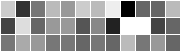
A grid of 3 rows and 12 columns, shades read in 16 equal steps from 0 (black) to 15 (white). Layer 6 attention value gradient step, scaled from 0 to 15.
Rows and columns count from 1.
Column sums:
23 26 22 27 25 23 26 22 26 28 19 23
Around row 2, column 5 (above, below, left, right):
9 7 9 5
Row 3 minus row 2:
3 -3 3 -2 -2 1 -1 4 -4 -8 5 0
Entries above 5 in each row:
10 8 12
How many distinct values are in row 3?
5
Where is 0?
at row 1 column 9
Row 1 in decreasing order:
14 12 12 11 11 11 9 7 6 6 3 0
